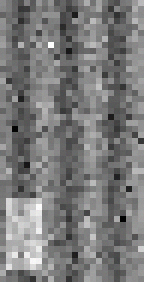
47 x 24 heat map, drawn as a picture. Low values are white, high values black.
The bottom left is the ninth with the lowest average. Upright stripes repeat 3 times across the table. No single row or column stands out from its neighbours. In the bottom left lies a patch that is lower than the rest.
